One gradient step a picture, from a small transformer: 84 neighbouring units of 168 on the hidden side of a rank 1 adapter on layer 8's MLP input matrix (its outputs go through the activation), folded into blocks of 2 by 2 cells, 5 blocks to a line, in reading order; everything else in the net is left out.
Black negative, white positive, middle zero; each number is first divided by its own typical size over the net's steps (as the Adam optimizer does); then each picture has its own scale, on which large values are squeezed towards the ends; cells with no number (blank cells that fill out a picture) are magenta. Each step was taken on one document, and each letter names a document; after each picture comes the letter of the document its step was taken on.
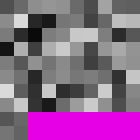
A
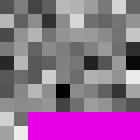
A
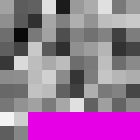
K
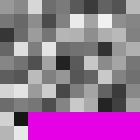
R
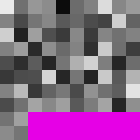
K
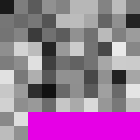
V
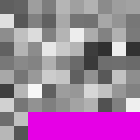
A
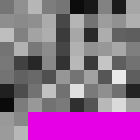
V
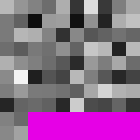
K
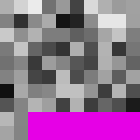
V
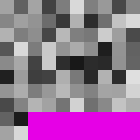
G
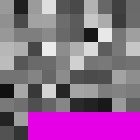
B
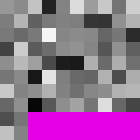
G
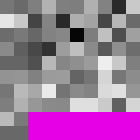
A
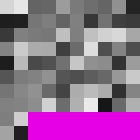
B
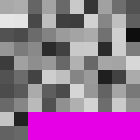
B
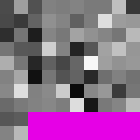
R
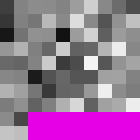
R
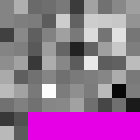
V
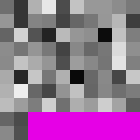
K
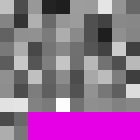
K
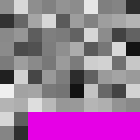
A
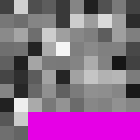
K
